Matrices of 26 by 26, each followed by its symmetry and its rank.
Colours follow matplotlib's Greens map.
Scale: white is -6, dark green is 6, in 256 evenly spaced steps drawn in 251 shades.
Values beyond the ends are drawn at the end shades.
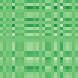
neither, rank one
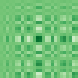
symmetric, rank one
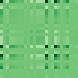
symmetric, rank one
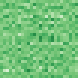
neither, rank five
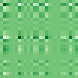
neither, rank one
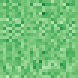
neither, rank five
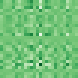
neither, rank two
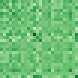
symmetric, rank three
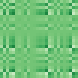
symmetric, rank one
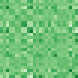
symmetric, rank three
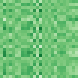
neither, rank two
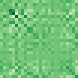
symmetric, rank three
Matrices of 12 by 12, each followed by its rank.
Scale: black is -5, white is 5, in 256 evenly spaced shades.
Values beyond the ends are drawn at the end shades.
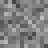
full rank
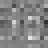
two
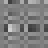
one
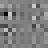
two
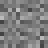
two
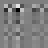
one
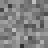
full rank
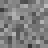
full rank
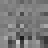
two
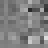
two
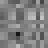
two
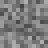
full rank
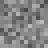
full rank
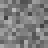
full rank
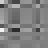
one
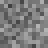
full rank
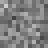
full rank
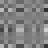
one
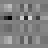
one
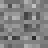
two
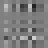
one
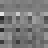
two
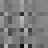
two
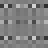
one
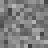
full rank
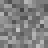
full rank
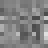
two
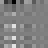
one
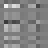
one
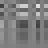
one
